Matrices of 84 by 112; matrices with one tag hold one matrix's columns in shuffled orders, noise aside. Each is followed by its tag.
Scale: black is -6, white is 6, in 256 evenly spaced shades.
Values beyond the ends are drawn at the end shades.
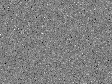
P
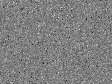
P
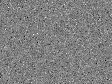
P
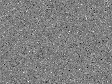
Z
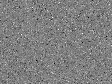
P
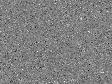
Z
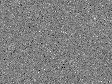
Z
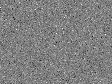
P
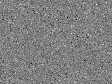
P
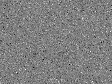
Z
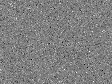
Z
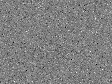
Z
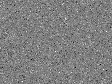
Z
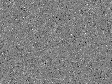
P
